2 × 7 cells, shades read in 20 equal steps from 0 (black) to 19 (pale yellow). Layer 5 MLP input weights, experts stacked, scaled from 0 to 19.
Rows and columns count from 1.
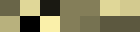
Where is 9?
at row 2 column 5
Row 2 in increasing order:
0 7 7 9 10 14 19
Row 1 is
8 17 2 10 10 17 16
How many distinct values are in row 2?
6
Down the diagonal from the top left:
8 0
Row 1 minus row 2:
-6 17 -17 0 1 10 9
